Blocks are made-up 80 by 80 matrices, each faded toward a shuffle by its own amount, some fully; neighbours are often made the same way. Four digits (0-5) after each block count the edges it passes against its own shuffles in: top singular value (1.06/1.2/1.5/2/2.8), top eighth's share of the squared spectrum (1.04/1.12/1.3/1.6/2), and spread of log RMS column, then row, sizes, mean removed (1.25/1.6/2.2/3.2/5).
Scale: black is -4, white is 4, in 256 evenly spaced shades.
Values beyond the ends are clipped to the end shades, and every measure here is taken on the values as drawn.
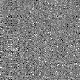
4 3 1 1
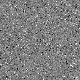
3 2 1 1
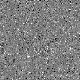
3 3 1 1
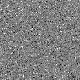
3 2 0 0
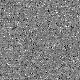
2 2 0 0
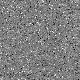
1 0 0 0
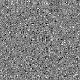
3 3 1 1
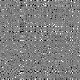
5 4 2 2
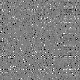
4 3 2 2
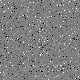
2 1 0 0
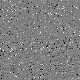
3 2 0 1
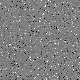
2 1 0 0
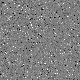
1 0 0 0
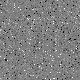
2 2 0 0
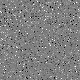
2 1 0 0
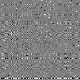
5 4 2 3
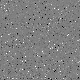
2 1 0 0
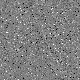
0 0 0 0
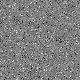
0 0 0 0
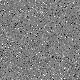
0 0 0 0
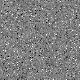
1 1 2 1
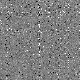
2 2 2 1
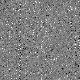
2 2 2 1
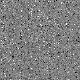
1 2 2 1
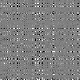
5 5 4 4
